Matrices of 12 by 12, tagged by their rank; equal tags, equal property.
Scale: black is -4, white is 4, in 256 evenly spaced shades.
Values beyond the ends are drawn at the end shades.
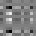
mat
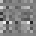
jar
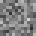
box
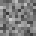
box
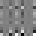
mat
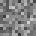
box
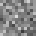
box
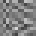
jar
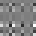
mat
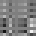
mat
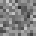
box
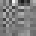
jar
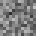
box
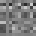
jar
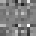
jar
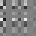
mat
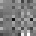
jar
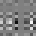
mat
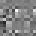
jar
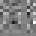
jar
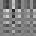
mat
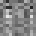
jar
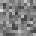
box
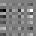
mat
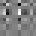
mat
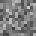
box
